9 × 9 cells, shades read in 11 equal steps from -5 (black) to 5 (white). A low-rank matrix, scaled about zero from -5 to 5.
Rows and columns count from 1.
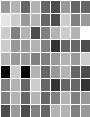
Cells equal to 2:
17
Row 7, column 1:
0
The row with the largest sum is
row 3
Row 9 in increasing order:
-2 -2 -1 0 0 1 1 2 2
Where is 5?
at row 3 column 9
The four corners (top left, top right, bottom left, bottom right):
1 -1 -2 1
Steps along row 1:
up down up down down up down same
